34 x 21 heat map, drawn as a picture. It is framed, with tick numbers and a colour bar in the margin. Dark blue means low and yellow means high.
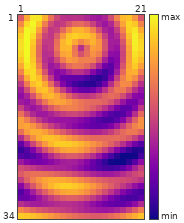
On average the colour sits 50% of the way up the scale. Rings spread out from the top middle. The ninth with the highest average is the top left. The ninth with the lowest average is the bottom right.
